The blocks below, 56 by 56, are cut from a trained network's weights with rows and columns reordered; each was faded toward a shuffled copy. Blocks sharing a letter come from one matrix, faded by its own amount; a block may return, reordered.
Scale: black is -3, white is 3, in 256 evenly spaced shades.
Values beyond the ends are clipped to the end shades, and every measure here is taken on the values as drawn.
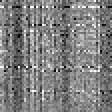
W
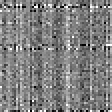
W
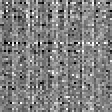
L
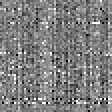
L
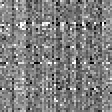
L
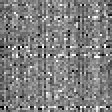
L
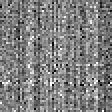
L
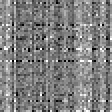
W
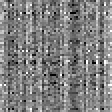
W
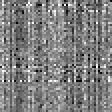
W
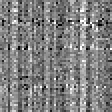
W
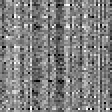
W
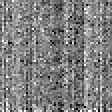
L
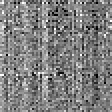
L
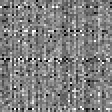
L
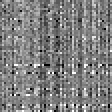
W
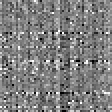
L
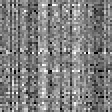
W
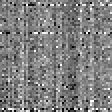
L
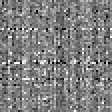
L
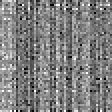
W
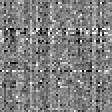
L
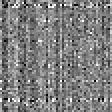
L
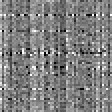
W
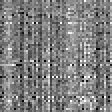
W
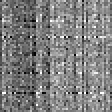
W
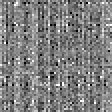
L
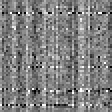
W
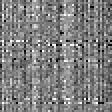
W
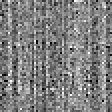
L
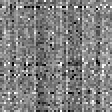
L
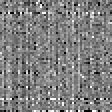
L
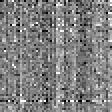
L
